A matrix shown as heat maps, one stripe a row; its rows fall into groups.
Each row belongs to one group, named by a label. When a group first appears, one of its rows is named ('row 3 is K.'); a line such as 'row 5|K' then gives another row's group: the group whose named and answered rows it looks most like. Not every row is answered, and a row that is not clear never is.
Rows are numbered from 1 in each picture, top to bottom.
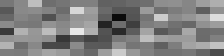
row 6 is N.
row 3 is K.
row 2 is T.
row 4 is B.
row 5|T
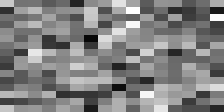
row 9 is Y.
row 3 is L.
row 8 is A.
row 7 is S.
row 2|Y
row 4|Y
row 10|T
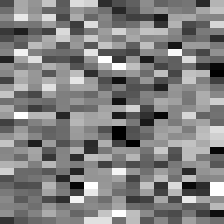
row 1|T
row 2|K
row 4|L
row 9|S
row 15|K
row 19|K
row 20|K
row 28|L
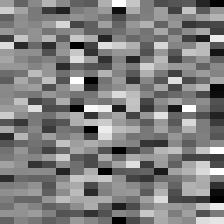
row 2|S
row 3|K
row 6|T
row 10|N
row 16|S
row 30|K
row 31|N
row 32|K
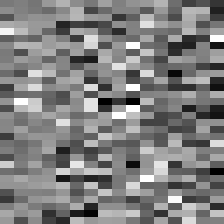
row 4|N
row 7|Y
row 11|A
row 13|Y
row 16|Y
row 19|Y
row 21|L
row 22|N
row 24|B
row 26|N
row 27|Y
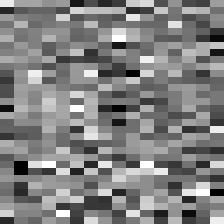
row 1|N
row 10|K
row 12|Y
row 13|S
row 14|T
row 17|Y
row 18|T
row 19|L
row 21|N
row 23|T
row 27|A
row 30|N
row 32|L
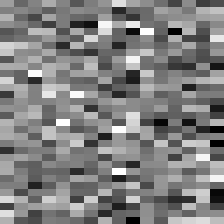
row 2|K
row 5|A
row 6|L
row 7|S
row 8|N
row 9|Y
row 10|Y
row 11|A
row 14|T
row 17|Y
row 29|Y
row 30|T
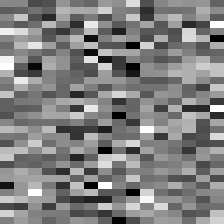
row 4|L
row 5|S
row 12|S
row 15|T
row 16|L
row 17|T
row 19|N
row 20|L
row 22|B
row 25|S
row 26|Y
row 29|N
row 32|K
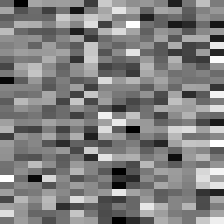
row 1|A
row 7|L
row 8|Y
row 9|L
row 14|L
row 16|K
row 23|A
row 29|T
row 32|K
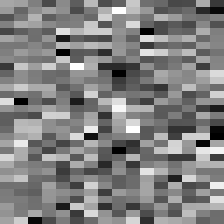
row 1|Y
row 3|S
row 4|Y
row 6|N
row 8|N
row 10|T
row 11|K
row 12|K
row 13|S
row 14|L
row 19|Y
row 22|K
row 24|B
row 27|L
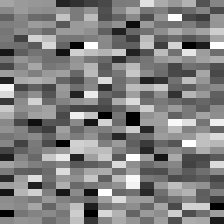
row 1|N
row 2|Y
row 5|K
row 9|K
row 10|Y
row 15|Y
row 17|B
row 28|S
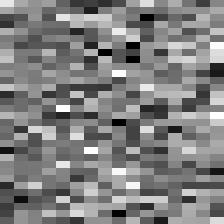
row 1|N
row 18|K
